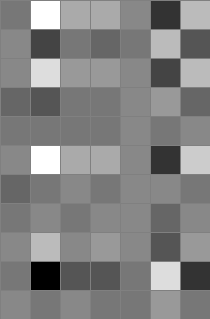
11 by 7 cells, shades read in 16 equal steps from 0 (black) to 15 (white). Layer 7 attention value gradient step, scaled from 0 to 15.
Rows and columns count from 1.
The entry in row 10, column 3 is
5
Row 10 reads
7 0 5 5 7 13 3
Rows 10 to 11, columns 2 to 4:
0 5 5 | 7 8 7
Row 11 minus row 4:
2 2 1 0 -1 0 1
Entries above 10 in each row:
2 1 2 0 0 2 0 0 1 1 0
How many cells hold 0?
1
